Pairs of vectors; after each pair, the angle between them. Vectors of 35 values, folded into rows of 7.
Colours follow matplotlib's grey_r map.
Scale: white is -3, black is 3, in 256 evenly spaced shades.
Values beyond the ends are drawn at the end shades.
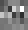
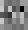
nearly opposite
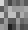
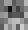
partly opposed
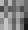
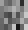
partly opposed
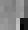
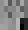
nearly parallel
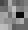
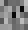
orthogonal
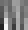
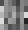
partly opposed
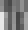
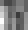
nearly parallel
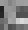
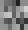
partly opposed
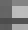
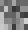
partly opposed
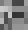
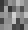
partly opposed
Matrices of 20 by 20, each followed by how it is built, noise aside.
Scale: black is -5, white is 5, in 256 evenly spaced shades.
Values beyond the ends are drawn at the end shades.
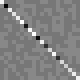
diagonal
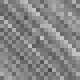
Toeplitz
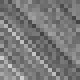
Toeplitz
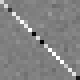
diagonal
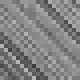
Toeplitz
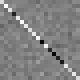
diagonal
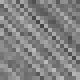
Toeplitz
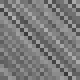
Toeplitz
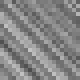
Toeplitz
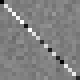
diagonal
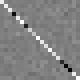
diagonal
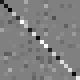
diagonal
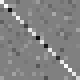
diagonal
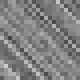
Toeplitz
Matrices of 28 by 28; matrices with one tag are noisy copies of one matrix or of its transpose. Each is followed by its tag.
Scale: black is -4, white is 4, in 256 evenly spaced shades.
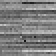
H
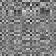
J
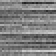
H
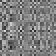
J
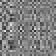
J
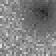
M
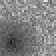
M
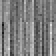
H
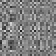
J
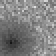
M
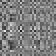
J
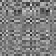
J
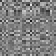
J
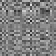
J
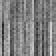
H
